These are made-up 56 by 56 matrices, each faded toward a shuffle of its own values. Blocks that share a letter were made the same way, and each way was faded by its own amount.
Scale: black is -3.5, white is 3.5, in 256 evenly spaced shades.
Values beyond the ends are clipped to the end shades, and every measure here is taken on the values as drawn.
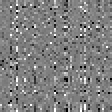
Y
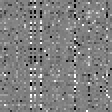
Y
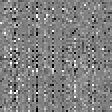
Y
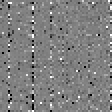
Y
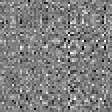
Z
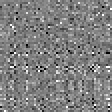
Z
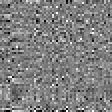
Z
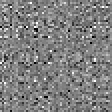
Z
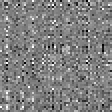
Z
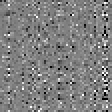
Y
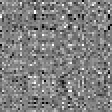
Z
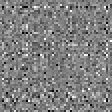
Z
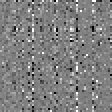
Y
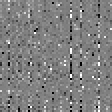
Y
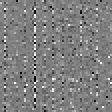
Y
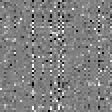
Y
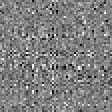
Z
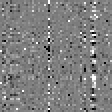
Y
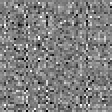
Z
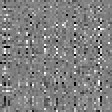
Y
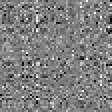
Z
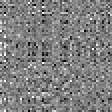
Z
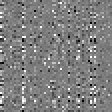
Y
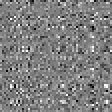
Z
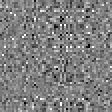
Z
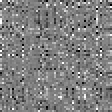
Y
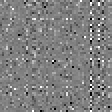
Y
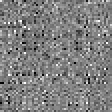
Z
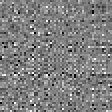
Z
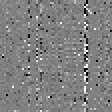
Y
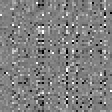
Y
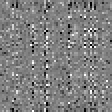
Y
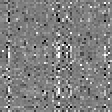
Y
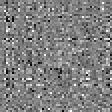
Z
